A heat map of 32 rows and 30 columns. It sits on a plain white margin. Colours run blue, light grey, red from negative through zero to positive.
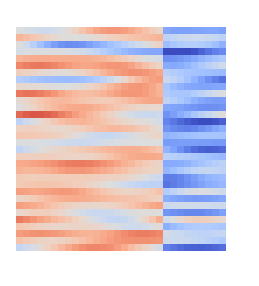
The grain runs across in streaks. On average the colour sits 50% of the way up the scale. The middle right is the ninth with the lowest average. The left part is higher, up to a seam about 70% of the way across.
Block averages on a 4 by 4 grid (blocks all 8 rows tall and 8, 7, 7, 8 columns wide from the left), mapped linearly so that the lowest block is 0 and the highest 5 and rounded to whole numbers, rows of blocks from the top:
4440 | 5540 | 5540 | 5541
